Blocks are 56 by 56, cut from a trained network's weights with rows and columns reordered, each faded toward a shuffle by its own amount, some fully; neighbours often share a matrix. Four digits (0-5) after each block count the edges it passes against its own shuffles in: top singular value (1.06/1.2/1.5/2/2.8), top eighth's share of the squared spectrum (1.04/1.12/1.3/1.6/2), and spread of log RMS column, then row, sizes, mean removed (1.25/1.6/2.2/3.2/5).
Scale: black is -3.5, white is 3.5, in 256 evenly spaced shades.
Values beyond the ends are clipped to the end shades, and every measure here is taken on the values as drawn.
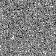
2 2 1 0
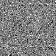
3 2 0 1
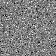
1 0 0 0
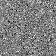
1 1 0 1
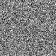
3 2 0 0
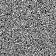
0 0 0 0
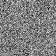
2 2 0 0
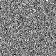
2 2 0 0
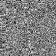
3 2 1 1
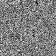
2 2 0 0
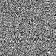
3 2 1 0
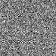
3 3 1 1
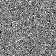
0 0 0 0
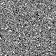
1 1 0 0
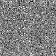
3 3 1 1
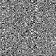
3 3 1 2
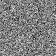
0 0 0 0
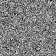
1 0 0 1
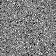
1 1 0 0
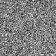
2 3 0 1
